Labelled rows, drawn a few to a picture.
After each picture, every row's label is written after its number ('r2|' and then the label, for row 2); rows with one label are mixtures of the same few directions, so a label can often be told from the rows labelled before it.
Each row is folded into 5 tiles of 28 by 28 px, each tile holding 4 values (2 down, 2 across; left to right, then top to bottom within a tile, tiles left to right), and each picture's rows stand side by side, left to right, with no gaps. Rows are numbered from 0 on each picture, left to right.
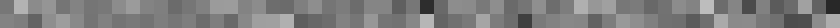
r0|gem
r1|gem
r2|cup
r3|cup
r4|gem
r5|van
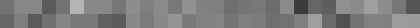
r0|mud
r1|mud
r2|gem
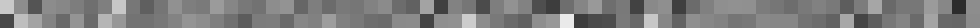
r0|cup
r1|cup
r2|van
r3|van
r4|cup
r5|gem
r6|cup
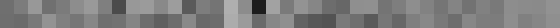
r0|cup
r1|cup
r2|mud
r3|mud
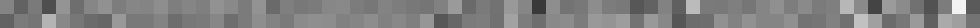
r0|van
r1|gem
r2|mud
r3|cup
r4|gem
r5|mud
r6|cup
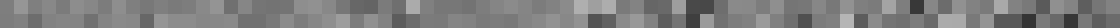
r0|gem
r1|mud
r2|gem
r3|gem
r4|gem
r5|cup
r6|mud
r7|mud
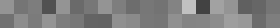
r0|van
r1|van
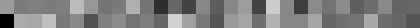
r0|cup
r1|gem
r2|gem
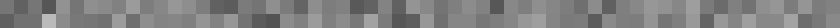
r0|van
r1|gem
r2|gem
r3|mud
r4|mud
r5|mud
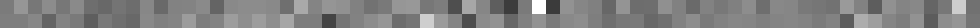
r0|mud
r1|mud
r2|van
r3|cup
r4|van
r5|van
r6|cup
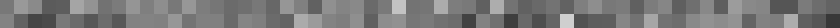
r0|mud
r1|mud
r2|cup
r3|mud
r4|cup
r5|gem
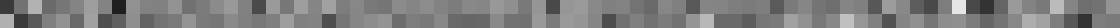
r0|cup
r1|cup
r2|van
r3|gem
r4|van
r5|cup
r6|cup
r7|cup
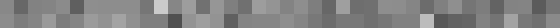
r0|mud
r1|gem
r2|van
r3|cup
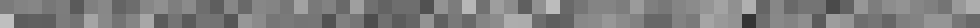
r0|cup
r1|mud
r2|mud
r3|van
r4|cup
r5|van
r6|van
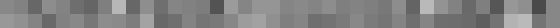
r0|cup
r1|mud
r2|gem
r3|cup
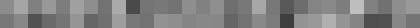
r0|gem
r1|cup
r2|cup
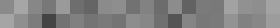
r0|van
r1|mud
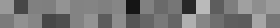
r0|gem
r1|van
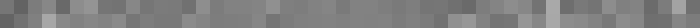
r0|van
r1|van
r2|van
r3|gem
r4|cup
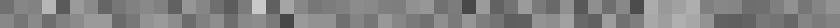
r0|van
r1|cup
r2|cup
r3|van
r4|mud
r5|mud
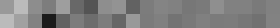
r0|van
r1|mud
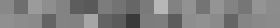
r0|gem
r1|gem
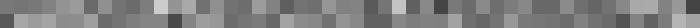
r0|mud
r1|gem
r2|cup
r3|gem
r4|gem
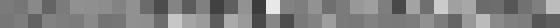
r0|mud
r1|gem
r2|cup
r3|gem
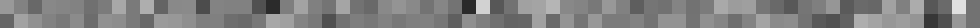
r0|cup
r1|van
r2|van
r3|van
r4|mud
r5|gem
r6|cup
